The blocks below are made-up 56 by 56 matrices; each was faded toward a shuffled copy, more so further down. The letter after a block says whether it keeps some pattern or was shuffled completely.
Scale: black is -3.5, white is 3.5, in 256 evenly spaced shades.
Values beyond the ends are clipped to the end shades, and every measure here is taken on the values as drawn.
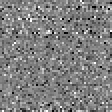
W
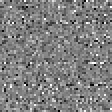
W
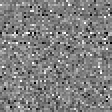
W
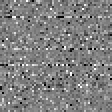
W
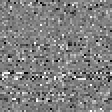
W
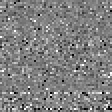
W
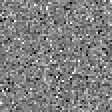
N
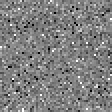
N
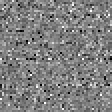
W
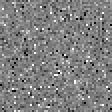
N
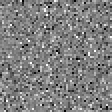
N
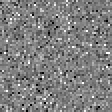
N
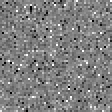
N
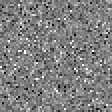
N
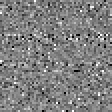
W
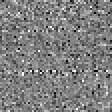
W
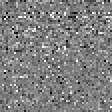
W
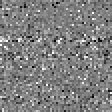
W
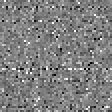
W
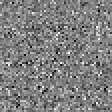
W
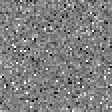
N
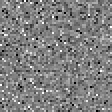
N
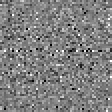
W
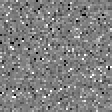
N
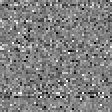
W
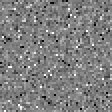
N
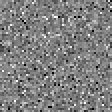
N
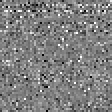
W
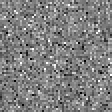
N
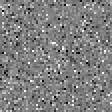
N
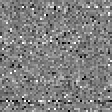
W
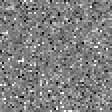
N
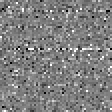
W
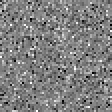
N
